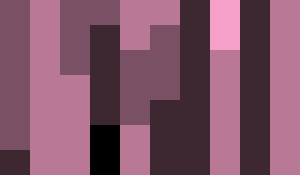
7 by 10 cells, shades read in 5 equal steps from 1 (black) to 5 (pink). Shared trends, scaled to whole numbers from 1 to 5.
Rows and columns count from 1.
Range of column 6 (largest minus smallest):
2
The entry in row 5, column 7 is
2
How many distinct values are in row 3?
3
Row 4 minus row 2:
0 0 1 0 -1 0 0 -1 0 0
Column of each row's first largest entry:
8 8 2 2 2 2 2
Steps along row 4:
up same down up same down up down up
